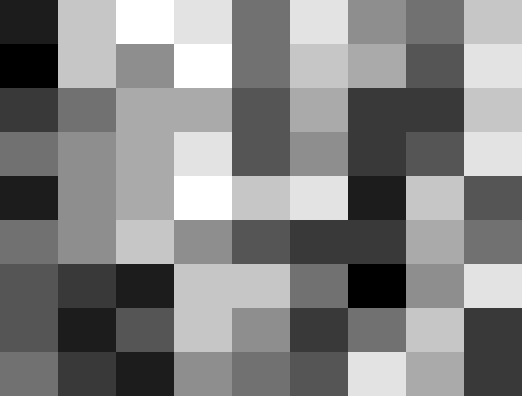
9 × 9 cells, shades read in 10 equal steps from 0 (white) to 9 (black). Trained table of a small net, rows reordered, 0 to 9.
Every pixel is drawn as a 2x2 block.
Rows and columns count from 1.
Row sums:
28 32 43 37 34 43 44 47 46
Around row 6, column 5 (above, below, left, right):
2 2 4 7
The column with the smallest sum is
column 4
